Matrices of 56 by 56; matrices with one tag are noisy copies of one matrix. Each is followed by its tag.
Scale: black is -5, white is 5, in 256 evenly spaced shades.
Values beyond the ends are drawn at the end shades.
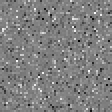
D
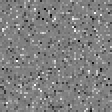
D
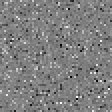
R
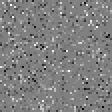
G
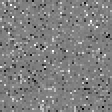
G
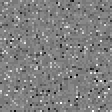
R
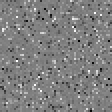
D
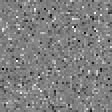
D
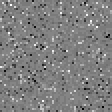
G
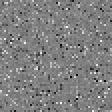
R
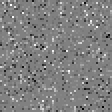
G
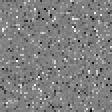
D
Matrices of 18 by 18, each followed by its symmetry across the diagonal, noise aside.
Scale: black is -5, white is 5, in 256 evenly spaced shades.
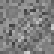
symmetric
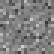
antisymmetric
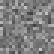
neither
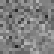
symmetric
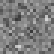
symmetric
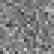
neither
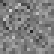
symmetric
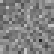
symmetric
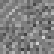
symmetric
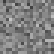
neither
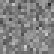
neither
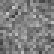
symmetric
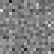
antisymmetric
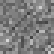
symmetric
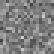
neither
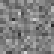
antisymmetric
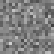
neither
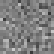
antisymmetric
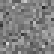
antisymmetric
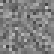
antisymmetric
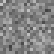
symmetric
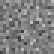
antisymmetric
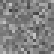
neither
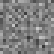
antisymmetric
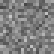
neither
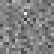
neither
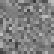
antisymmetric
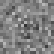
symmetric
